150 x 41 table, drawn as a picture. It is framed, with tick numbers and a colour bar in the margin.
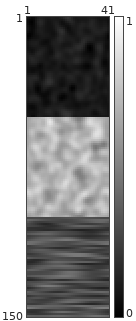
It is made of 3 by 1 panels. Panel 1,1: very low, blotchy, faint in contrast. Panel 2,1: high, blotchy. Panel 3,1: low, streaked across.
